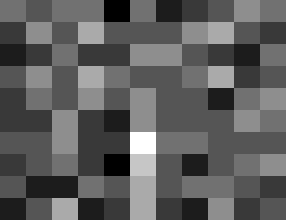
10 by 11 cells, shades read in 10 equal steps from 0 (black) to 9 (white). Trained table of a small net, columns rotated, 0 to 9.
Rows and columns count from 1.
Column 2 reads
3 5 2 5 4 2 3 3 1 3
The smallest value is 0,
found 2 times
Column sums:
23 31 38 34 20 53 30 30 36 32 35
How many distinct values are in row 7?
5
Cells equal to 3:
34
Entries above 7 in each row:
0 0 0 0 0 0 1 0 0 0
